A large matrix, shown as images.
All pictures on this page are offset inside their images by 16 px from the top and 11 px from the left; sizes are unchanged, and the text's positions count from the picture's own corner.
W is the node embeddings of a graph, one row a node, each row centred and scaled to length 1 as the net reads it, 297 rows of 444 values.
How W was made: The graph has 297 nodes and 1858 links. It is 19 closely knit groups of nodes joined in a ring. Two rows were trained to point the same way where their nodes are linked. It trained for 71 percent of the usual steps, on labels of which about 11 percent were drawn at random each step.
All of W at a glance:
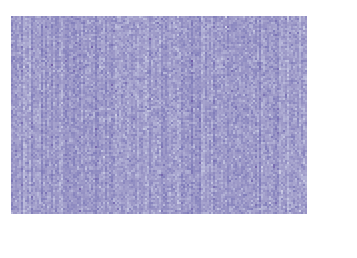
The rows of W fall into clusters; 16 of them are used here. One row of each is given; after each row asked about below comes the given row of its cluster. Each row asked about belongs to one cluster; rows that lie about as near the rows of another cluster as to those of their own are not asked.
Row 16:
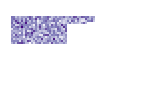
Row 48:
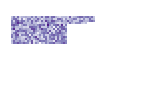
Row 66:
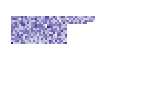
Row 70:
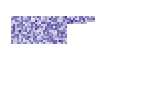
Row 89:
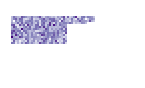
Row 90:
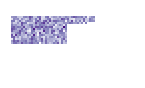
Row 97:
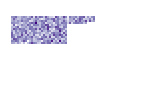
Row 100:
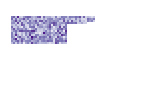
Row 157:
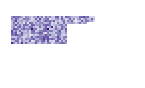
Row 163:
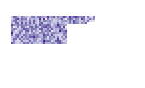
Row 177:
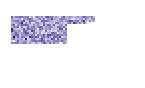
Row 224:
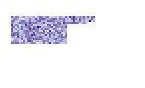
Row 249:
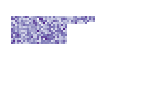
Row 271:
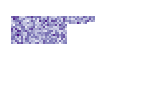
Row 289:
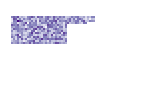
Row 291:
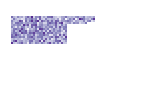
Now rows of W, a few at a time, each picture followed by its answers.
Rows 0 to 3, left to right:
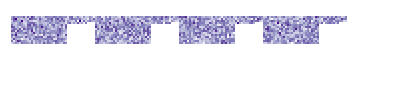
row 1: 163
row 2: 16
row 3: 97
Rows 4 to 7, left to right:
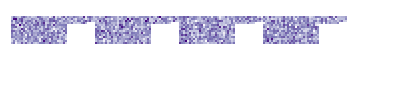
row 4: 89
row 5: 89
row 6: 157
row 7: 291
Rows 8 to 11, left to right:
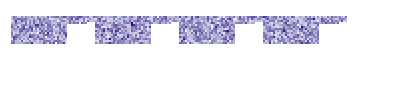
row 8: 163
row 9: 289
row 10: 224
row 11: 97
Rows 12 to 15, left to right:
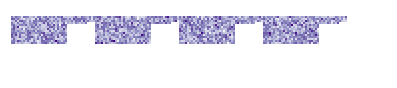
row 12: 249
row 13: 90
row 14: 177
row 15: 249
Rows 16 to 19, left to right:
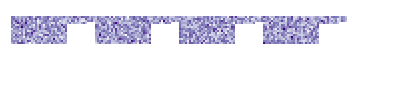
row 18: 291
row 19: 90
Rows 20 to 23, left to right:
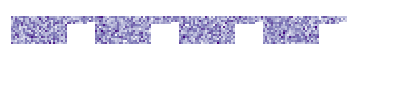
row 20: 177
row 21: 271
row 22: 163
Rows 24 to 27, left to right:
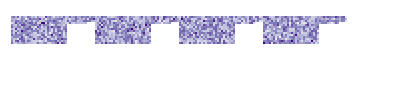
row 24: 16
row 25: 157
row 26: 89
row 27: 90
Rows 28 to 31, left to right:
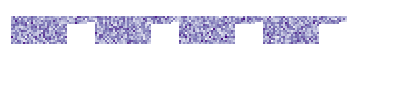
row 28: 48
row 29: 163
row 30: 70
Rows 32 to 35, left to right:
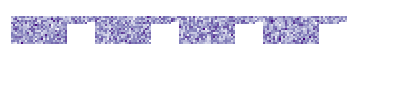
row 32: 97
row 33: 97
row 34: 163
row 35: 271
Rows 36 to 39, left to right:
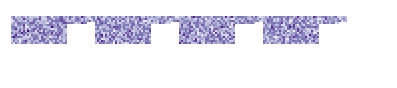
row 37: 48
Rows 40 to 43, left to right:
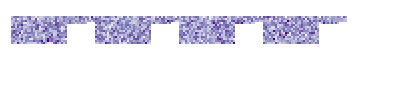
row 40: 70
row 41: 97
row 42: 70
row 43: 66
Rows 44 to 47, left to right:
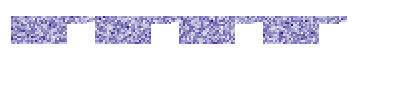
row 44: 100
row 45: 97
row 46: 271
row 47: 249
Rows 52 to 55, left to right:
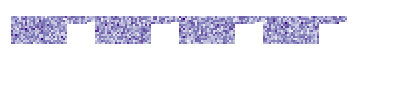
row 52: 163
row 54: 224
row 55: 177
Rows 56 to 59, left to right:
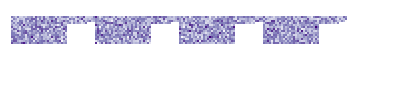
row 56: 291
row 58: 100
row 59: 291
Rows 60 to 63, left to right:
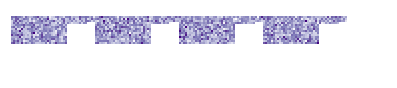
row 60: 157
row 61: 66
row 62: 224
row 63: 157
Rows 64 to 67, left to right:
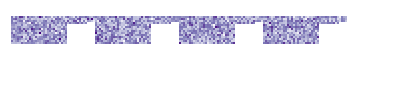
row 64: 97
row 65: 271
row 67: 90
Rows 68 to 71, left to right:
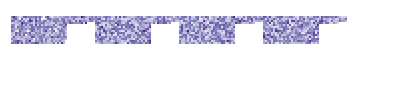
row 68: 90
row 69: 97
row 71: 100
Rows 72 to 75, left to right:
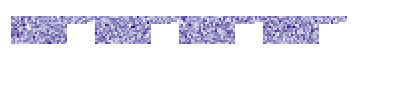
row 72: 249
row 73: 66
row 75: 66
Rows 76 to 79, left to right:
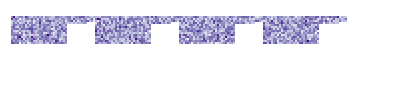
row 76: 157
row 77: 66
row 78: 100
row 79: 100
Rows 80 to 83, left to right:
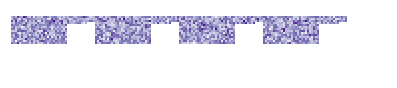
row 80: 48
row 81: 271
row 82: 97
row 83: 271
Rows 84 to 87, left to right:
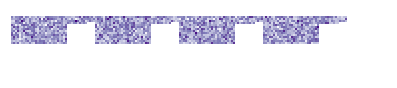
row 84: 177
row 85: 163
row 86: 97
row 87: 100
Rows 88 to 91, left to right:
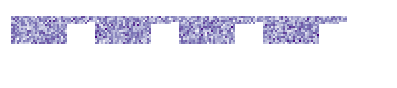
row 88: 249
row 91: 70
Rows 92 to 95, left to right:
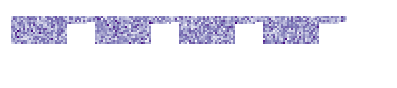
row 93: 289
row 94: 291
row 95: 90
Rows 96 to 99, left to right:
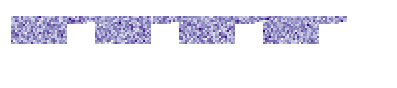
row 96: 70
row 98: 177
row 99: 66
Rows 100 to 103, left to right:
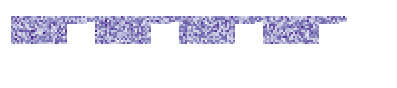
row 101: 16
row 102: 177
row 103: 70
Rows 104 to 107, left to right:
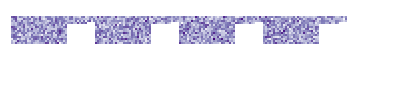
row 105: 89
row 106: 70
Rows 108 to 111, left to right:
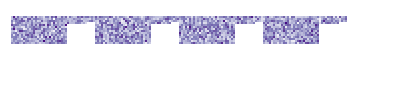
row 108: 48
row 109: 177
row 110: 163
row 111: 97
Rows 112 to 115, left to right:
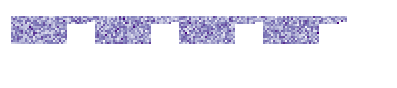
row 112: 97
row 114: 66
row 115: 291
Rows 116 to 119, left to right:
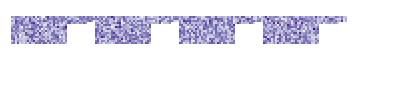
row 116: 177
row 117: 249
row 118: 89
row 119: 89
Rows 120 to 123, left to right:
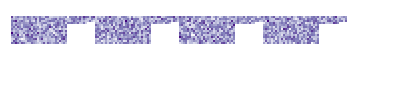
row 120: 224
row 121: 89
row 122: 97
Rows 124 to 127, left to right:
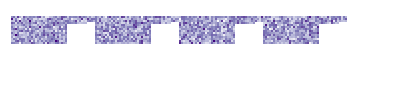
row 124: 100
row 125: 100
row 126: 163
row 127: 70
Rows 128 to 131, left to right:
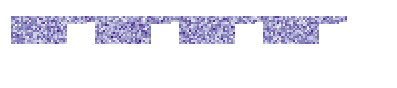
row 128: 16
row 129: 70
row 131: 97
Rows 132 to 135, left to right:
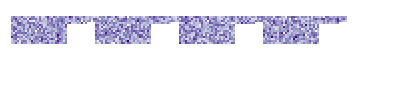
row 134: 271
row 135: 249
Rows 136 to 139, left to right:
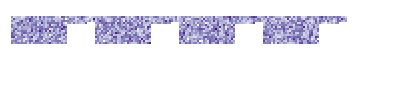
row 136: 291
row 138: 157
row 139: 157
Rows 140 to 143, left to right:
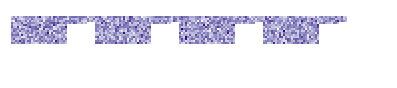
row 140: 100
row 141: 90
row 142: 289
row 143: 89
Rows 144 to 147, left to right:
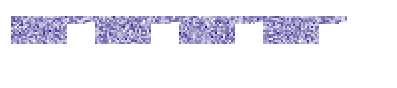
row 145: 16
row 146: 16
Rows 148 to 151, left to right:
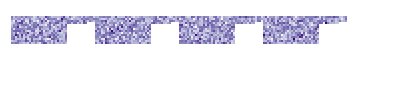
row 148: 177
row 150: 90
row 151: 100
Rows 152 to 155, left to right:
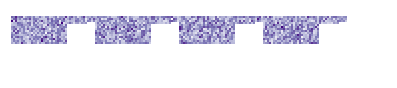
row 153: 157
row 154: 90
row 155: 157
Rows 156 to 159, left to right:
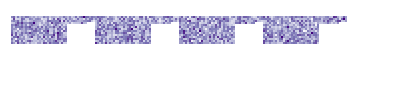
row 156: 16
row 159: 249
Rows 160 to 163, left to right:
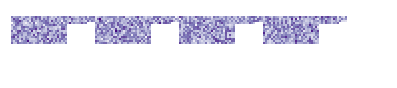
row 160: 271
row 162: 16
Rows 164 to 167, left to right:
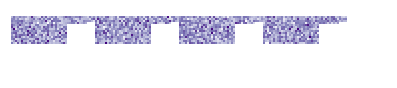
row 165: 89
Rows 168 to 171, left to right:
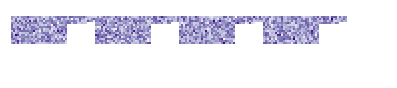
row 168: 100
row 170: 70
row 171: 224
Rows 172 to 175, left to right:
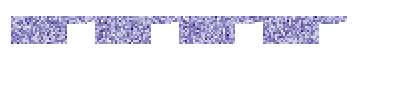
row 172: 291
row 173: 48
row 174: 16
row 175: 66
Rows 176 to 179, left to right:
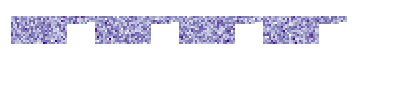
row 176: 163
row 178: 100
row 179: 224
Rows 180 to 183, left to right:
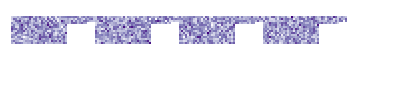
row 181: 70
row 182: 177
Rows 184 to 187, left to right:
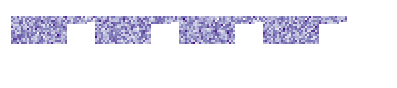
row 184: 291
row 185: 224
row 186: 70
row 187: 291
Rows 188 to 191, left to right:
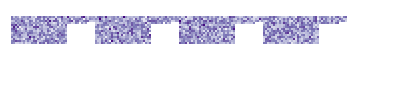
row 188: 249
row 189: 70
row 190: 291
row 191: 66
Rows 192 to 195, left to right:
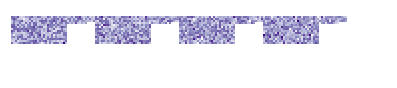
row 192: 289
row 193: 249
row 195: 48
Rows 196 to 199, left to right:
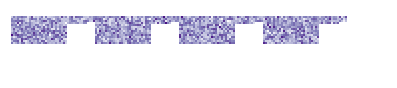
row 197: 271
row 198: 48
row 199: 163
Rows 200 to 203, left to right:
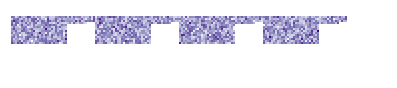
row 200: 271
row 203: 97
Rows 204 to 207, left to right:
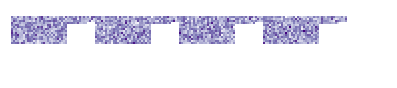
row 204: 224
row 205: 97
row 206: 163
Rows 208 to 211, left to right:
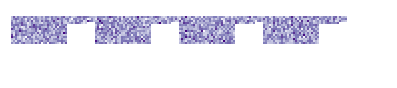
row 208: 48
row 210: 48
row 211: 163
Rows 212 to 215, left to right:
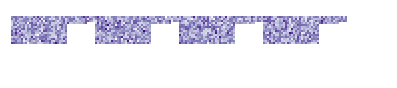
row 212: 157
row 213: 289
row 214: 90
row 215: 271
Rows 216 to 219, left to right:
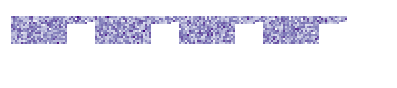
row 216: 289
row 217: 177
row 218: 291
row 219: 291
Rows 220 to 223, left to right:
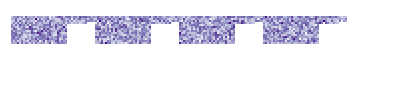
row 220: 157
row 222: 100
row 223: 100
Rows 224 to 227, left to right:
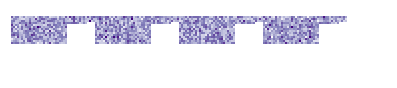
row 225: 163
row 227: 224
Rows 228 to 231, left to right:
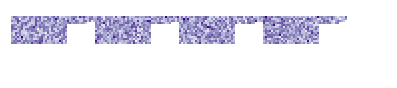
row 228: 90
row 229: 163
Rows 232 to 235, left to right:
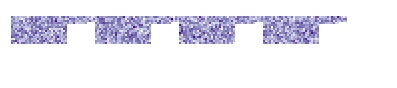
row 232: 291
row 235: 70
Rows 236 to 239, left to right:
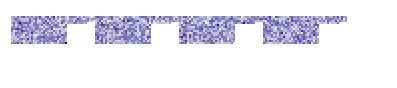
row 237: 157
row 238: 177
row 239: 249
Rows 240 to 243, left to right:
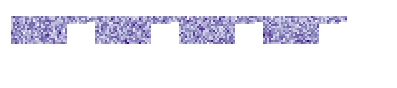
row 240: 157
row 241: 70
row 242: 48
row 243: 249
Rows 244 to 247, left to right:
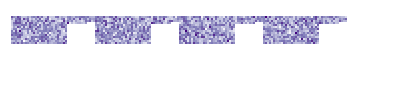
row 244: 157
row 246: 271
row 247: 100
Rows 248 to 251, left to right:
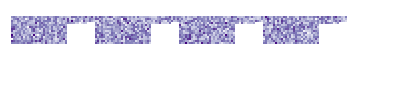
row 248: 90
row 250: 291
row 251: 163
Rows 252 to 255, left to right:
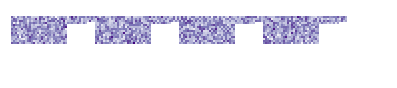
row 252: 224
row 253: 271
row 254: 48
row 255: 90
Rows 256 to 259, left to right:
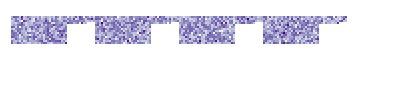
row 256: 70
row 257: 289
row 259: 291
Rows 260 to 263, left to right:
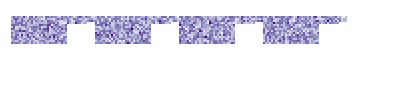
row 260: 48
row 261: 48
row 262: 271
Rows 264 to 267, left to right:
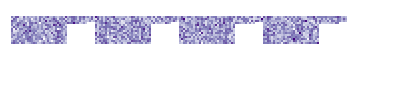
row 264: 224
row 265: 16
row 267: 157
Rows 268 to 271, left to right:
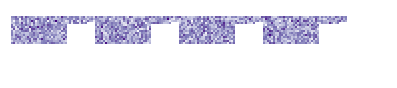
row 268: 163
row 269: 224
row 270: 291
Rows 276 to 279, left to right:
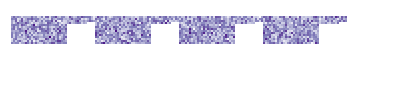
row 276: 48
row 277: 70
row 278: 291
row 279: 271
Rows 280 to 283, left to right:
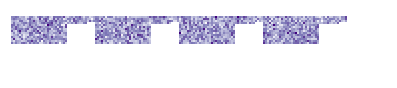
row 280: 289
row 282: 163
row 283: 249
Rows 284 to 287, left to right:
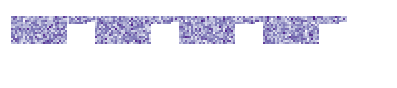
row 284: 97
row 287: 157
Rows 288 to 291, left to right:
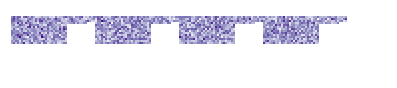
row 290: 289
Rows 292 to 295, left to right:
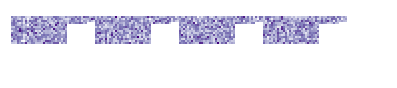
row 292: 97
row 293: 89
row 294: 224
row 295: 70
